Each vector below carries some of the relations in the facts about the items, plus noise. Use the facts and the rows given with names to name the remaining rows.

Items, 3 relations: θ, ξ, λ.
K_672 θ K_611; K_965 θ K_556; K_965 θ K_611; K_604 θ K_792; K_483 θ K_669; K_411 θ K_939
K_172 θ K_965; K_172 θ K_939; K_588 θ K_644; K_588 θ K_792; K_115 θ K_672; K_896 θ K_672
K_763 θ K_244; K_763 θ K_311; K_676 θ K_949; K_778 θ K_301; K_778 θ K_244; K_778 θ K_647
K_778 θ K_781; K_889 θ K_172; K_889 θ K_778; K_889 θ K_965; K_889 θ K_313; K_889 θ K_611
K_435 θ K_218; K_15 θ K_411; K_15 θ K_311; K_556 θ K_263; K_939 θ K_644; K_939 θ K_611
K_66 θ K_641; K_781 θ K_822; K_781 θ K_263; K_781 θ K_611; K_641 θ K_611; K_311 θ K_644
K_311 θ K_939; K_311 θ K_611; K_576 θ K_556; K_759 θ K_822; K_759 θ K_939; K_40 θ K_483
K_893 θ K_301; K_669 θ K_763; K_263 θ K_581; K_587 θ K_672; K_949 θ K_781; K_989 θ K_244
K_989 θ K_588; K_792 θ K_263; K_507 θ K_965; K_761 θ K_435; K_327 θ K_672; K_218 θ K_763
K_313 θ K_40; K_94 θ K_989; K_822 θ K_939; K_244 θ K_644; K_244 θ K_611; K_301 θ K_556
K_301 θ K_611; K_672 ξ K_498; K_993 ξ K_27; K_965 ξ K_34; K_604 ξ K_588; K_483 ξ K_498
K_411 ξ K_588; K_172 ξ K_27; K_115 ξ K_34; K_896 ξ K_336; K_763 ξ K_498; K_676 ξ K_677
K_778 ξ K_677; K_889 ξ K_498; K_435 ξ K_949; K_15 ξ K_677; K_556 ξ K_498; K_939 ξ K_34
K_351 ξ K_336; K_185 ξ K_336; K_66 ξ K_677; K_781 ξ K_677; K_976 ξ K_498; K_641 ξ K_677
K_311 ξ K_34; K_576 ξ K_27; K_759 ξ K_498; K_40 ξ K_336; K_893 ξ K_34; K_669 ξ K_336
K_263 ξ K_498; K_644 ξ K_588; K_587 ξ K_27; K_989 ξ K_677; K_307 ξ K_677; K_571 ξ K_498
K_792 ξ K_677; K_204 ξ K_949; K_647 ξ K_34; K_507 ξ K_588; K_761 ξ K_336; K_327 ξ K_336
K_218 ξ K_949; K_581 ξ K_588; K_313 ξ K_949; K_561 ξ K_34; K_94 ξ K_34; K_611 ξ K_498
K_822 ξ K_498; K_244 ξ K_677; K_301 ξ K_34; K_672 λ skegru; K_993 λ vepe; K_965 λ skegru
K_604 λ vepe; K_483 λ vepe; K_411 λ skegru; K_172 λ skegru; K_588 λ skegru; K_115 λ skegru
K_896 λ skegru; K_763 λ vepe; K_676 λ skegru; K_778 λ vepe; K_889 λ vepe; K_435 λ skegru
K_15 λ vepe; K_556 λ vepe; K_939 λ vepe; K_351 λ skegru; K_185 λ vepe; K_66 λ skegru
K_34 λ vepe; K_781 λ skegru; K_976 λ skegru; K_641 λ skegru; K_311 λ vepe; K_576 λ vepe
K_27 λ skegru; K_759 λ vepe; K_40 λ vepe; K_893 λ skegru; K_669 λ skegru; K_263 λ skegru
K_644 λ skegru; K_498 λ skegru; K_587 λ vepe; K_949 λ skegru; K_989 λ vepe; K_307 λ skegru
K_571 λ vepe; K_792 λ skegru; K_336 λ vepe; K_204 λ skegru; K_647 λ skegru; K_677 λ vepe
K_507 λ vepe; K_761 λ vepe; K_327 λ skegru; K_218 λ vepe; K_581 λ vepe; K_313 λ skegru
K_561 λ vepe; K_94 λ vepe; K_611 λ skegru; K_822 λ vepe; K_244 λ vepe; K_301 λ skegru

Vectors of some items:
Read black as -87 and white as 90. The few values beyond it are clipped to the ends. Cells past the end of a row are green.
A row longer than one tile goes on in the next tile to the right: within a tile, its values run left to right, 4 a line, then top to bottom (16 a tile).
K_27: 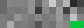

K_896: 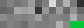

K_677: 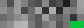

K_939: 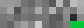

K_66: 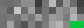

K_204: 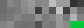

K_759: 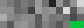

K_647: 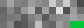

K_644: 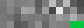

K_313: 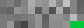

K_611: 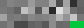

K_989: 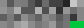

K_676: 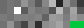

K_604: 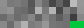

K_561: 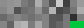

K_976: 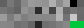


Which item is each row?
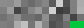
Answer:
K_34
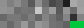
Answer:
K_581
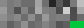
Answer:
K_556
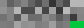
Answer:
K_15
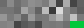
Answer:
K_263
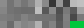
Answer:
K_40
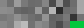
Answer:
K_336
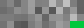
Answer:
K_172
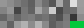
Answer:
K_94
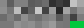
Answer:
K_778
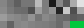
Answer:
K_889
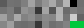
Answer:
K_498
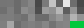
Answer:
K_588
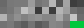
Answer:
K_672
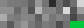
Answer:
K_822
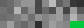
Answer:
K_307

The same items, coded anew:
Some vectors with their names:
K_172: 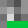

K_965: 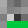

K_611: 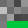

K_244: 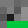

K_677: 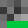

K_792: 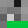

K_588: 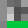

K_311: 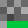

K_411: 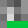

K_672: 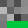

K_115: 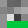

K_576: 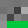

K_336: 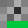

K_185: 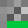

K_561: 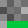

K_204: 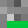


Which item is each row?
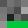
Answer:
K_889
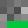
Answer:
K_587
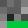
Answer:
K_571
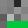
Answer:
K_307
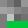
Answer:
K_644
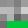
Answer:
K_669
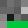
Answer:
K_483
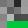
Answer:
K_263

